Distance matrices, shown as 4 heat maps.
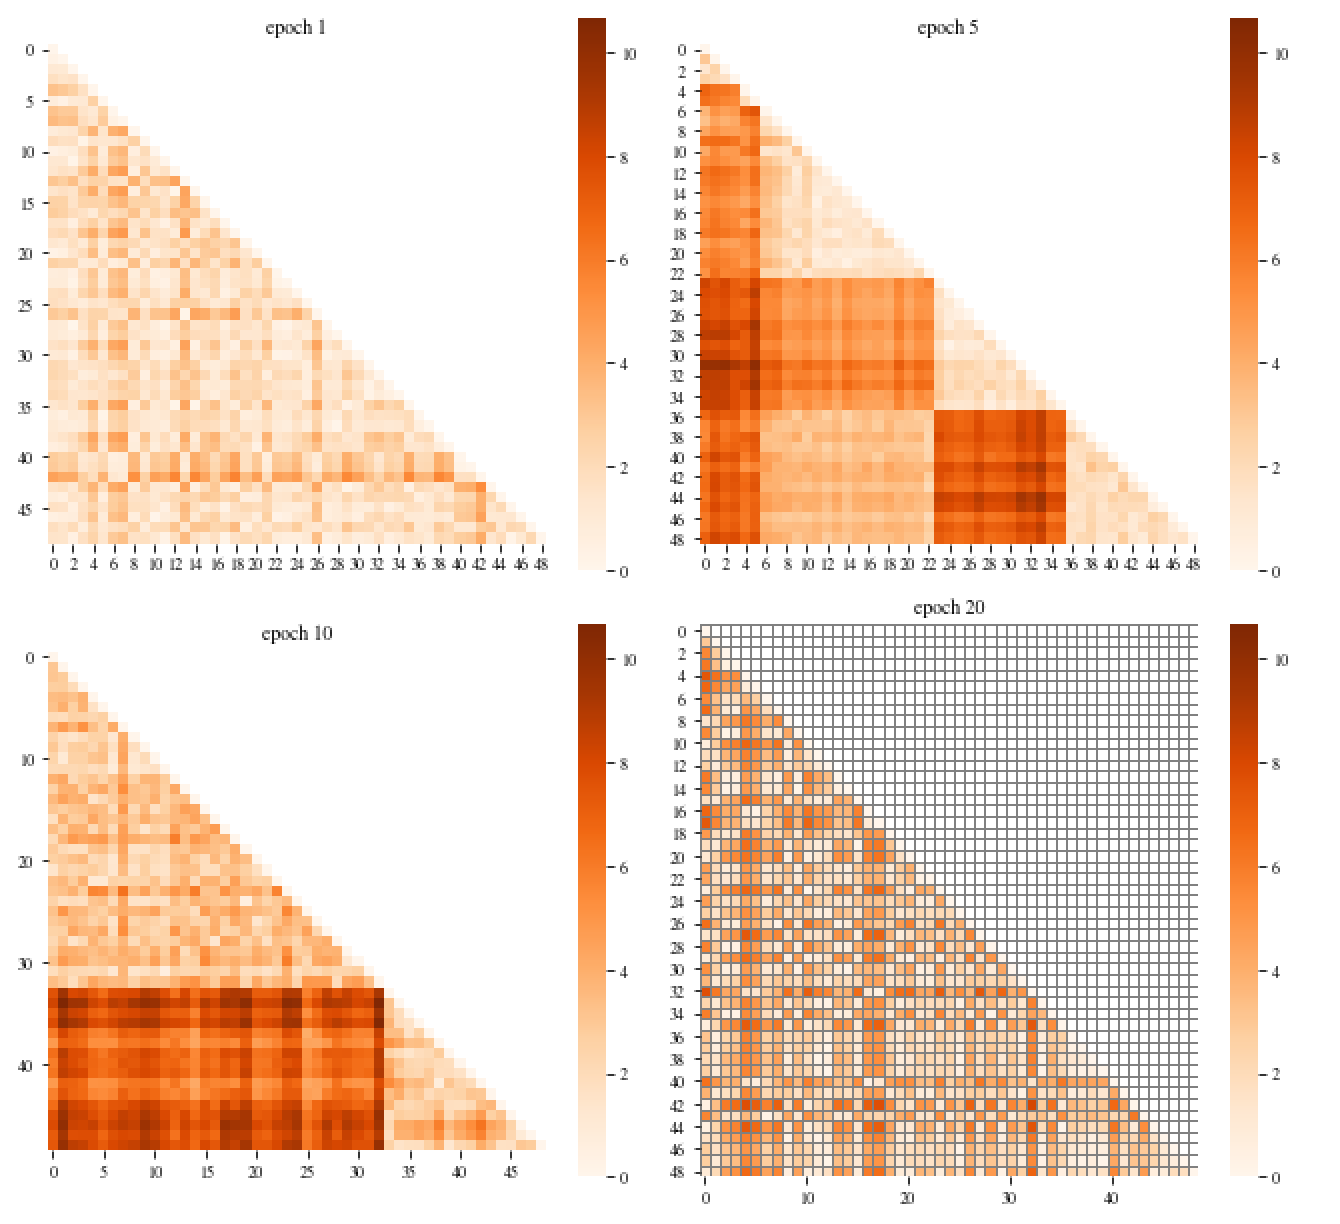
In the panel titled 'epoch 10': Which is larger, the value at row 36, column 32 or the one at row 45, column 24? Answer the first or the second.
the first
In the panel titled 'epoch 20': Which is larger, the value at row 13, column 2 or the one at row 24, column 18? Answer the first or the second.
the second
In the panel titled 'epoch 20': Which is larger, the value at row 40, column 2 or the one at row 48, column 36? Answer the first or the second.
the first
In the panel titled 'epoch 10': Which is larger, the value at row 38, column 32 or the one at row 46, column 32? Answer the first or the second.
the second
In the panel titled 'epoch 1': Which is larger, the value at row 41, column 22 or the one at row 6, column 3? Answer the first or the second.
the first
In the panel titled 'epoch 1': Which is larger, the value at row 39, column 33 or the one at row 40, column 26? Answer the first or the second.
the first
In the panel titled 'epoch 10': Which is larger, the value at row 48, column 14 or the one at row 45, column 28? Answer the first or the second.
the second
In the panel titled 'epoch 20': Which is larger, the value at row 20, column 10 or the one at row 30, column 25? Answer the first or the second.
the second
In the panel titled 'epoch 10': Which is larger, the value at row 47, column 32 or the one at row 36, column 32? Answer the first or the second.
the second
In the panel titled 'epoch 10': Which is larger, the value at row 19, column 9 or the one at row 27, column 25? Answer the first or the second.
the second
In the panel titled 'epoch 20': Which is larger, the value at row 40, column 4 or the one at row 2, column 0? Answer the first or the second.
the second
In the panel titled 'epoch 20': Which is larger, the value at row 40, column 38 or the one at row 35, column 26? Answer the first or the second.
the second
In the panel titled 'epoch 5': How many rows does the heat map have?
49
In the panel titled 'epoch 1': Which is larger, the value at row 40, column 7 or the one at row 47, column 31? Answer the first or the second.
the second
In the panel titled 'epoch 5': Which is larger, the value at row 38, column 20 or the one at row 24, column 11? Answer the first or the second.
the second
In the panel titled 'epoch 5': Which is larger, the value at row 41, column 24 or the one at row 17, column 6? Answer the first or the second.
the first
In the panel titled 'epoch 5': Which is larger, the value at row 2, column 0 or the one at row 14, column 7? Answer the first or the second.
the second
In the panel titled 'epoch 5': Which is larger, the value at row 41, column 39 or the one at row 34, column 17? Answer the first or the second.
the second
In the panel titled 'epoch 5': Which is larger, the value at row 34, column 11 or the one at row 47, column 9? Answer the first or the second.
the first
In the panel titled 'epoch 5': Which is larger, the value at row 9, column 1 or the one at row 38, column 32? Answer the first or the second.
the second
